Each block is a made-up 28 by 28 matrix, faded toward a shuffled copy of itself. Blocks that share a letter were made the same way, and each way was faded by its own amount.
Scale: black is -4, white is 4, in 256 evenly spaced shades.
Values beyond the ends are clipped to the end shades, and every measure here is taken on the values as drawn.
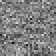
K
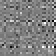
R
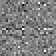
K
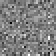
K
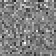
K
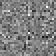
K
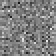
K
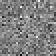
K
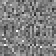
K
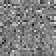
K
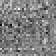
K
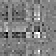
R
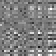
R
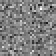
K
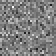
K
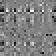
R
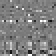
R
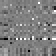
R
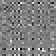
R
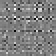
R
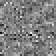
K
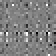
R
